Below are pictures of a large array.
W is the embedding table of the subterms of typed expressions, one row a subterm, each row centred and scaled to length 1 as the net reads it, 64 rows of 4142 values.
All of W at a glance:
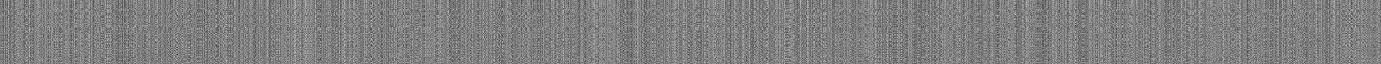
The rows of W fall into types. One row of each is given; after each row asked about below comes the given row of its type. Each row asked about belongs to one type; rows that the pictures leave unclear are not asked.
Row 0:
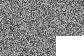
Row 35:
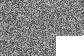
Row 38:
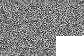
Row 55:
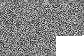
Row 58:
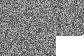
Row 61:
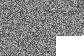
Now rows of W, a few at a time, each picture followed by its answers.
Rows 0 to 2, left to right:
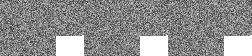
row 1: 61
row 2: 0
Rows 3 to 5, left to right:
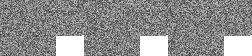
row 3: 61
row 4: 35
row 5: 35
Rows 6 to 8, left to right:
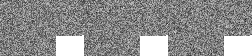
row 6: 0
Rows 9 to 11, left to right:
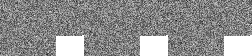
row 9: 38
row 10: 55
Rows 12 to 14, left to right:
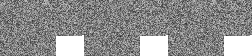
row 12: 55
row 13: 61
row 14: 55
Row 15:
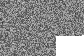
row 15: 58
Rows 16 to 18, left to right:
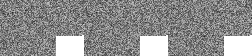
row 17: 35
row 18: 61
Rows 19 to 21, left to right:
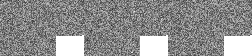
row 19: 0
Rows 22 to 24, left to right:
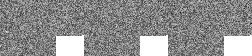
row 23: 55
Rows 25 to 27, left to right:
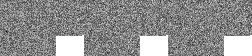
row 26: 58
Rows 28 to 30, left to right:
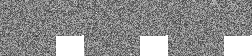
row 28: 61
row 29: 61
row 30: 55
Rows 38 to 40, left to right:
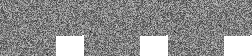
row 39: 55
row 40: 35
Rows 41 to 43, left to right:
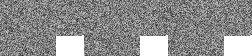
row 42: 58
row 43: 35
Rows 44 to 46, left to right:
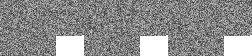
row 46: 0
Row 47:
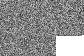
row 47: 55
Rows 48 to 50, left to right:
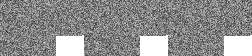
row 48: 35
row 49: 58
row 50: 55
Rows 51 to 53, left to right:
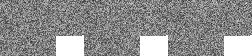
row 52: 58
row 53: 35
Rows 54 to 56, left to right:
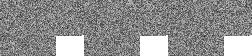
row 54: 61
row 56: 61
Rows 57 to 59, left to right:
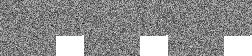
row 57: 35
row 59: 38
